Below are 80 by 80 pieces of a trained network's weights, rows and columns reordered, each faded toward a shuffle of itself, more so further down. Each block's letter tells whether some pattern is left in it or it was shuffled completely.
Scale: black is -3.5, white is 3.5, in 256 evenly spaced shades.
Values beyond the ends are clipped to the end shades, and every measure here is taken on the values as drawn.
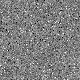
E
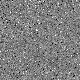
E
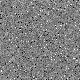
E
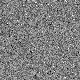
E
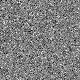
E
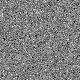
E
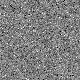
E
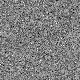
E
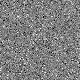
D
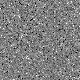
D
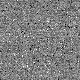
D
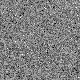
E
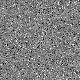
D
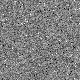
E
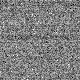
D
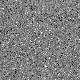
E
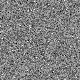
E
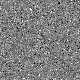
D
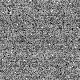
D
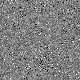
E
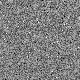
E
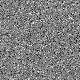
E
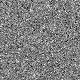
E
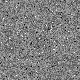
E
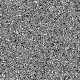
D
